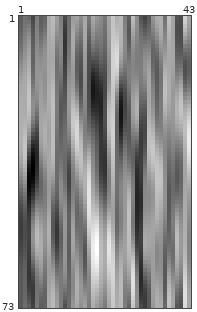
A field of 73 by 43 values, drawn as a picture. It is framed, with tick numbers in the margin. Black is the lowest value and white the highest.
Mirror symmetry: none. Ninth with the highest average: bottom middle. Average level on the scale: 50%. Grain: streaks running down.
